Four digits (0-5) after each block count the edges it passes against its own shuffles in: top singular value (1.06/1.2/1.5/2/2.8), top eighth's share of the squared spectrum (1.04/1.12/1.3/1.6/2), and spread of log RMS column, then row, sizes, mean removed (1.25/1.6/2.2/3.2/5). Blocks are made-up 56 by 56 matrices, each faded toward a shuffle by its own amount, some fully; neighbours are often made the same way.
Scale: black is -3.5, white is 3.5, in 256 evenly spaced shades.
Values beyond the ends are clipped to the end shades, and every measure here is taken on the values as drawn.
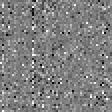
2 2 2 1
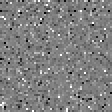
1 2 1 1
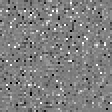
2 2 0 1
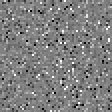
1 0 0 0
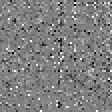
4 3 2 1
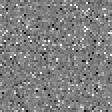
0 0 0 1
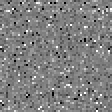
0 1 0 0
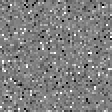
0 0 0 0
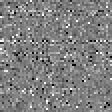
3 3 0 2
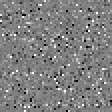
2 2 0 1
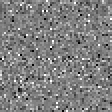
2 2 0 0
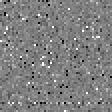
2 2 0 1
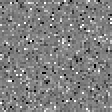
1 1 0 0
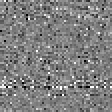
4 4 2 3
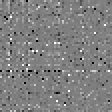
4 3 1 1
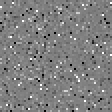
2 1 0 0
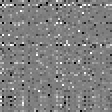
4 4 2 2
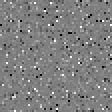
1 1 0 0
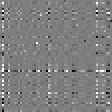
5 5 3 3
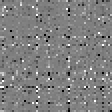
4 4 2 2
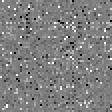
3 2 1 1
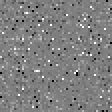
2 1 0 0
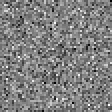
0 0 1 0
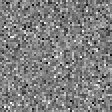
0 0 0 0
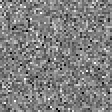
1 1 0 0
